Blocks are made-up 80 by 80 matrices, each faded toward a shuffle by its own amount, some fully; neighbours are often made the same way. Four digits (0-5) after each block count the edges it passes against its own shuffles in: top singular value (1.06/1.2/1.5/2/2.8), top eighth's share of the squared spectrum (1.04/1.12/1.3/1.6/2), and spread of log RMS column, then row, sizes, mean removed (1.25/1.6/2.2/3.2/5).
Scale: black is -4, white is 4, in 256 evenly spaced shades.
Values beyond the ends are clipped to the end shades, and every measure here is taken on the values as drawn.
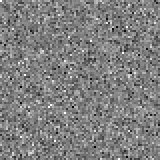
0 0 0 0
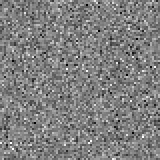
0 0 0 0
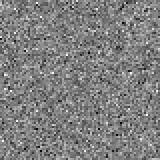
0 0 0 0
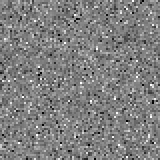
0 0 0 0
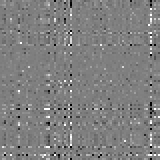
5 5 3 3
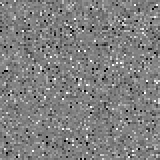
2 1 0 0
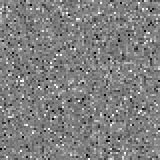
2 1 0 0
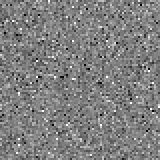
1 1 0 0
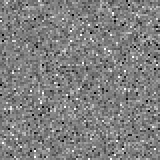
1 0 0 0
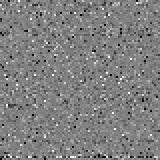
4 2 0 1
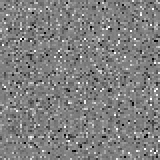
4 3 1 1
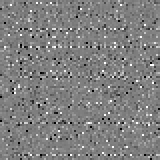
4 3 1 2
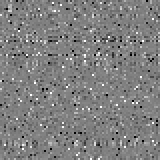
4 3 0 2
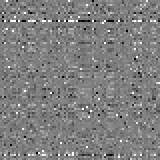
5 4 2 3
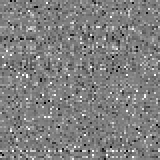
4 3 1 2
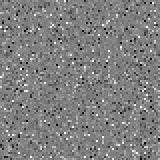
2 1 0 0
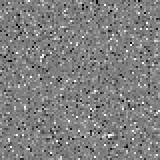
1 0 0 0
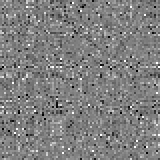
4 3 2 2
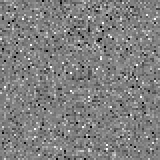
3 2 0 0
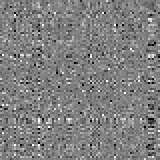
5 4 3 2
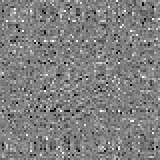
4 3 2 2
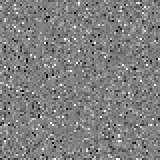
3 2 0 1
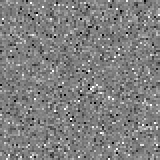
3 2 0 0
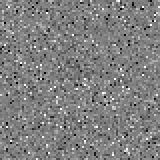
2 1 0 0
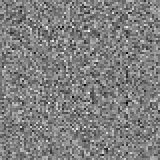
3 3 2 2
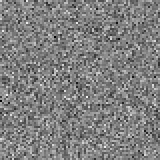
1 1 0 0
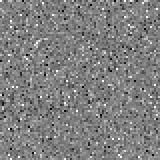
2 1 0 0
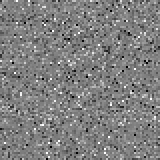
2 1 0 0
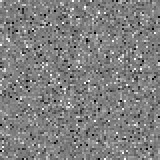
0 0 0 0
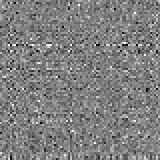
4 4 2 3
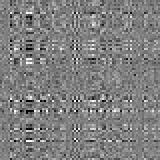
5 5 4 4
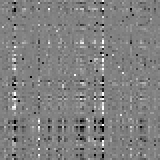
5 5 3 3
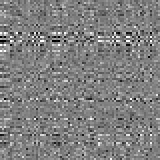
5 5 2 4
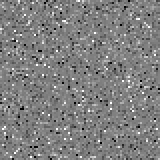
0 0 0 0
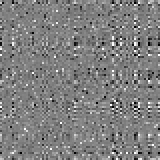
5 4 3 3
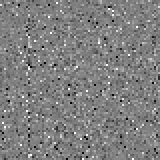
3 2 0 0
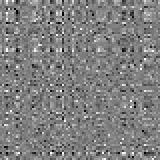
5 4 3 3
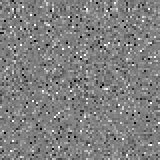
3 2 1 0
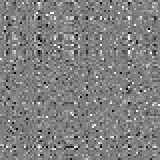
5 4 2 2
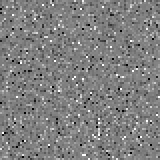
1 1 0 0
